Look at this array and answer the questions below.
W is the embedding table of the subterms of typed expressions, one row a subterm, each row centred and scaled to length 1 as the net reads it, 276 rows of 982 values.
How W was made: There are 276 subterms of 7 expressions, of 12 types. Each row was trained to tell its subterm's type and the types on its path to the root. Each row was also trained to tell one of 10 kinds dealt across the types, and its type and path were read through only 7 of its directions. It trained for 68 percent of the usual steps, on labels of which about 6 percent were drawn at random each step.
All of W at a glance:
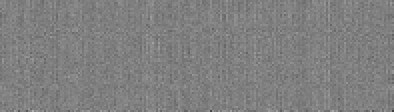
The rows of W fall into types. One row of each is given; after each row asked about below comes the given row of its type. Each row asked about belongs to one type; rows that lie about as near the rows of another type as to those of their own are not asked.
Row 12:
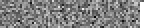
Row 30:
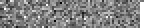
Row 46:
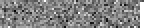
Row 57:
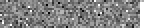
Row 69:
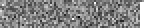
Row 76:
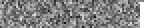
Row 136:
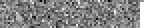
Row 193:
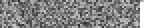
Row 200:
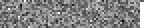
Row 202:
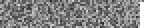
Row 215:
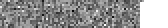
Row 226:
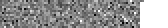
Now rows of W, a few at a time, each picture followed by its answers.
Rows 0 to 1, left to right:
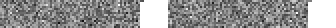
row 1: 30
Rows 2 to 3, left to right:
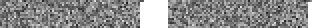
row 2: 226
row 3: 76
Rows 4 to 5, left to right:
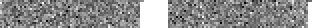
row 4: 76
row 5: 202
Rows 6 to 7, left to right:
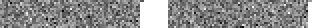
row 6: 12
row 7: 193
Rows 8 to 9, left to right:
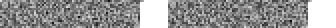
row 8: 57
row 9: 57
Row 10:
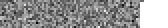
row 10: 12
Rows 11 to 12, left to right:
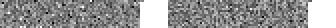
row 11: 76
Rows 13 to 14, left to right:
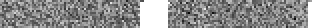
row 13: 215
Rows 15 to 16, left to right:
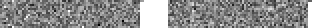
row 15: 136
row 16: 12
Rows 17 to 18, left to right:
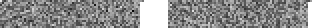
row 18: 76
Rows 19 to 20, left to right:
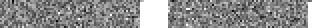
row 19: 57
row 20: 46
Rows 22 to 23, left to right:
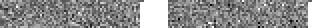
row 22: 12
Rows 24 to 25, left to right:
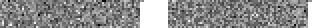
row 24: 57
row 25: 202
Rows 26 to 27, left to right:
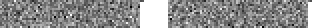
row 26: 12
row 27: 46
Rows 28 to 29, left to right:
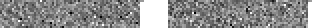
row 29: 193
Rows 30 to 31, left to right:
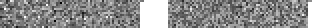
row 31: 202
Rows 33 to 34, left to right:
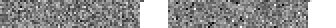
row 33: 46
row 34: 69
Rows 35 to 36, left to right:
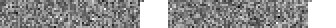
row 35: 226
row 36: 202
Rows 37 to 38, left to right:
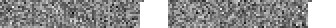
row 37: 200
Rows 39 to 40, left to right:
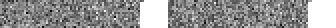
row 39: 46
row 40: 30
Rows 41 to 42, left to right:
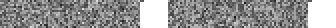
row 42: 200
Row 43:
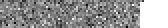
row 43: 202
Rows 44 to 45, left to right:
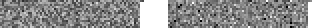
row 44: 46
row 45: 30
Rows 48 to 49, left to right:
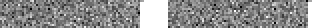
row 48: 202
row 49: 57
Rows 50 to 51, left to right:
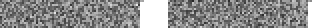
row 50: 193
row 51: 202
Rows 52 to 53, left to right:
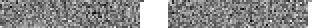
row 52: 12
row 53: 30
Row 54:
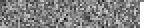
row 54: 226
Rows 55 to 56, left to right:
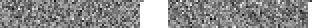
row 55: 69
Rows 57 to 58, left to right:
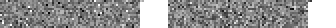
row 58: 215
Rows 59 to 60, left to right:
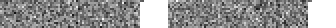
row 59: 12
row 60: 215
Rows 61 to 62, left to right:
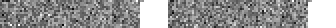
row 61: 30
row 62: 30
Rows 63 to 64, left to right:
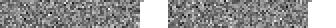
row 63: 57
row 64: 30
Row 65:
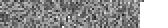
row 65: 200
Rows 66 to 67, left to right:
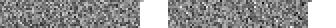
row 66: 136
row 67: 226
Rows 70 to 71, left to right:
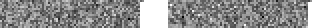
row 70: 215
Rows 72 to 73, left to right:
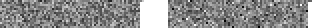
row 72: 69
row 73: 76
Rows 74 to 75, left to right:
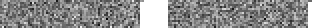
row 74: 193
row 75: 12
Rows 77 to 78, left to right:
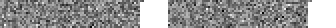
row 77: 46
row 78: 136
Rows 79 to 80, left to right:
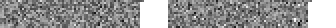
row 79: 136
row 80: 57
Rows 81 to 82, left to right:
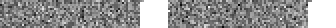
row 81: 30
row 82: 193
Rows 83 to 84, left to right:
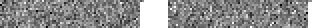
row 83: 215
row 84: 30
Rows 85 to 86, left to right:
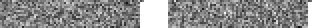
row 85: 215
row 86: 46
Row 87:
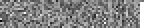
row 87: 200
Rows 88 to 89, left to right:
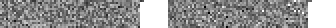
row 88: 12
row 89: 226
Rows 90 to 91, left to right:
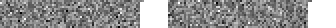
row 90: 69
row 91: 200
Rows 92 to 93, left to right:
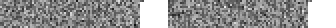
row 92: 12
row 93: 226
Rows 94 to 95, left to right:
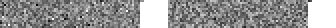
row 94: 193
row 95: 46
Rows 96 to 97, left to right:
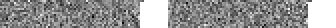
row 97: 12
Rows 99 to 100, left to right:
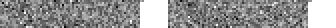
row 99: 193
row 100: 193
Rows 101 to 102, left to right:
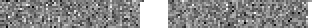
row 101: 12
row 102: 136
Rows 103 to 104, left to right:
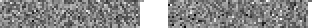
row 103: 69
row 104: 200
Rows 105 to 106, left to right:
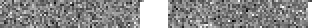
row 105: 57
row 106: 46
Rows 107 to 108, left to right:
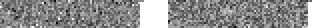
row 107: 76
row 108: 76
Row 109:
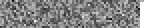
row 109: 57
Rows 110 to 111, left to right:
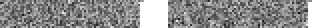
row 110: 202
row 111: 136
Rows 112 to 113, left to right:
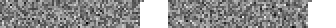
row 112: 226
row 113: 12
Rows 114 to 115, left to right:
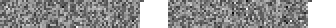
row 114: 200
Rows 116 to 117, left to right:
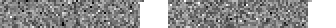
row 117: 136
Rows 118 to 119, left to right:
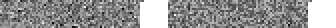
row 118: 46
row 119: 200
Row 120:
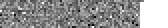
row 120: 76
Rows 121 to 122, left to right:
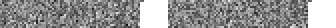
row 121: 200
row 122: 215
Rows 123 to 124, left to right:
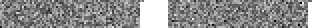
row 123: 202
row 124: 46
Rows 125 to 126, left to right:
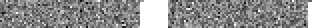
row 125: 30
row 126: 46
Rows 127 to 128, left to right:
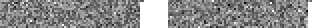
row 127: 215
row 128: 202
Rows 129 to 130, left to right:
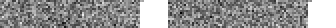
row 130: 202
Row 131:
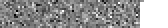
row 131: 193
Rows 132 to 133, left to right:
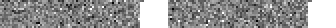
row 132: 46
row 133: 46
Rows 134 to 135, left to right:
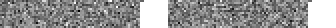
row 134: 46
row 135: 12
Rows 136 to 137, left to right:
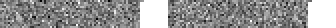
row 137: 200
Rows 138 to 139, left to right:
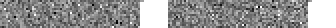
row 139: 57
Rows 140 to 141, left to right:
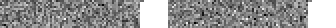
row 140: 12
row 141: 202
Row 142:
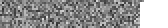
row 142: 69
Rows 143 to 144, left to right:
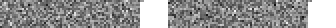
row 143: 57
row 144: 202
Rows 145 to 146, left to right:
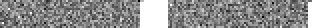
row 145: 57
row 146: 215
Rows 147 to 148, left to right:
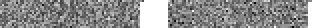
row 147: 200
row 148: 30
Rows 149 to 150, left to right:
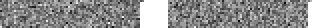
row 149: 215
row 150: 69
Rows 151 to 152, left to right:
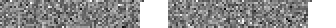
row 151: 200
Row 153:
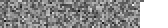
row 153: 46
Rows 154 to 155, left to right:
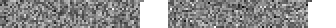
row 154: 200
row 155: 226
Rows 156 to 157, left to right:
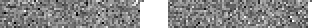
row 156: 30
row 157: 226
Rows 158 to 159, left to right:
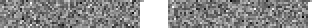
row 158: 136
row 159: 69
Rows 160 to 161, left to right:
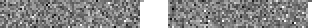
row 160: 57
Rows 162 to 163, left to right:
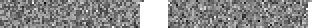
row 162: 12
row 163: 69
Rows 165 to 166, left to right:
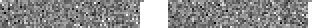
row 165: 30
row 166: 30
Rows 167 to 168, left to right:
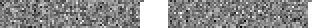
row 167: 226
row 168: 69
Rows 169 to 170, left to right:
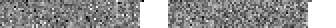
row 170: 46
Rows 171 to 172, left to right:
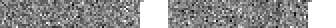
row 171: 193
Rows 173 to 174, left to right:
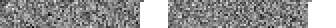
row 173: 226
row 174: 69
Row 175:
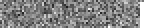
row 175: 202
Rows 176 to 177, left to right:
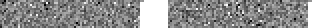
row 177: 76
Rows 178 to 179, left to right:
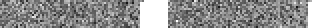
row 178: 200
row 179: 202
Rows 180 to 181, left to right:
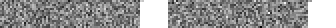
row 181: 57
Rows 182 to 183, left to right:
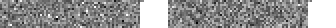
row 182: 30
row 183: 202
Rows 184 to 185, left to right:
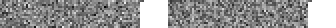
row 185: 12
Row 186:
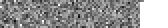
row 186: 136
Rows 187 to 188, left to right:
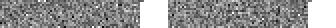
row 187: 226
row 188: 215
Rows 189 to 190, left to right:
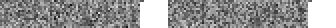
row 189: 12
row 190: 12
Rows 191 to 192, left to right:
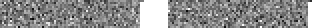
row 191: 202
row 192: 46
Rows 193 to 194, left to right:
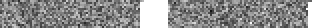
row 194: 76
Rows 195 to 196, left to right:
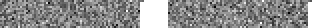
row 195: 200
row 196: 226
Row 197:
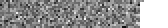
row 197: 30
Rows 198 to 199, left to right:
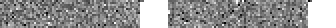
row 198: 202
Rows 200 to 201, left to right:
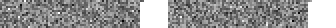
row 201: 69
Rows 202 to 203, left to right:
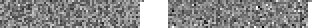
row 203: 76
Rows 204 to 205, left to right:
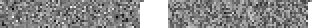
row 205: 215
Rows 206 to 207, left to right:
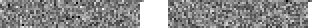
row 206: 69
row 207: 226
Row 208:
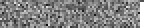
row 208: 226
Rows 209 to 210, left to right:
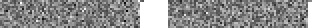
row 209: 12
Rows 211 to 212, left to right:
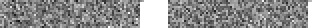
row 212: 193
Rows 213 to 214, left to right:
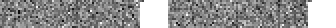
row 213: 46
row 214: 215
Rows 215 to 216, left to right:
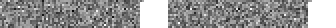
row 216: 57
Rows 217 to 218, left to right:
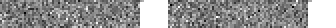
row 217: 193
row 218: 193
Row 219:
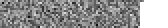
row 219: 215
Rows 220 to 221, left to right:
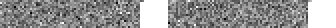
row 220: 69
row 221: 193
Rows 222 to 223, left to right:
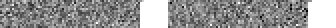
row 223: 136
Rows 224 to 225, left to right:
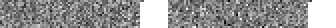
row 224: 12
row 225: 76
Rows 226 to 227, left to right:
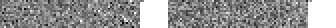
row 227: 202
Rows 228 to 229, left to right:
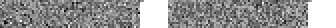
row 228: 57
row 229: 69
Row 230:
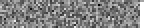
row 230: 202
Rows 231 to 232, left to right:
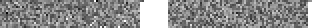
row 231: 226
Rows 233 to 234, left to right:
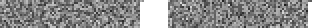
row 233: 193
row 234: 200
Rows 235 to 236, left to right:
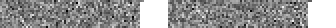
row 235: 69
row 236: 46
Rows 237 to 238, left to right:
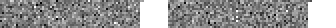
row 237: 30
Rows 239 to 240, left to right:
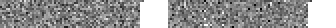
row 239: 202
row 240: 76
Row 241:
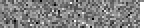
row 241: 136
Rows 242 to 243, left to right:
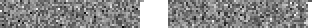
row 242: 30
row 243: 12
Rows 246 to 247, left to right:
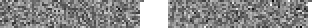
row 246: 200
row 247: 46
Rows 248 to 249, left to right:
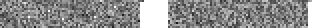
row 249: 193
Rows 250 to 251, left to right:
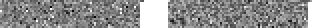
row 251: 136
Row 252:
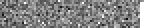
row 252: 30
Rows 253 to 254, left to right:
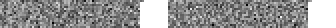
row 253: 46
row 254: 57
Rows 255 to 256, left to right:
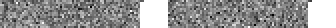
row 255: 46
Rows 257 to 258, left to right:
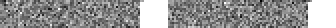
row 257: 136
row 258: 69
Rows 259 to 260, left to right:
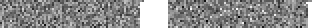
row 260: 76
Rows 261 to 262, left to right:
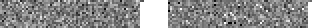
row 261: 12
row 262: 226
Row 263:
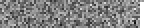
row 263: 202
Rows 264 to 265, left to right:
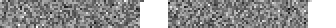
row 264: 46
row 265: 57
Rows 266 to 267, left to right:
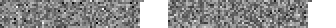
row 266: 136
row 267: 12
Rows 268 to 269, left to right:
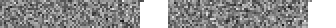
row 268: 226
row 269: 193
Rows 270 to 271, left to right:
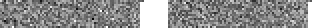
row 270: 136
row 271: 202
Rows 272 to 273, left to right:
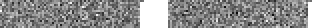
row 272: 215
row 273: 202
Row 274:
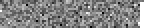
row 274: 76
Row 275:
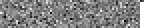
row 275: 215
